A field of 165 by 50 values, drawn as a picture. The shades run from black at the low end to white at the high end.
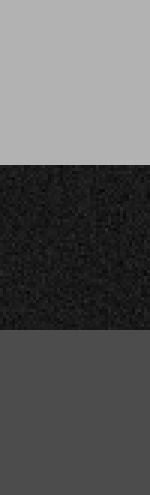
The table splits into 3 rows of 1 panel. Panel 1,1: high, flat. Panel 2,1: very low, fine-grained, faint in contrast. Panel 3,1: low, flat.
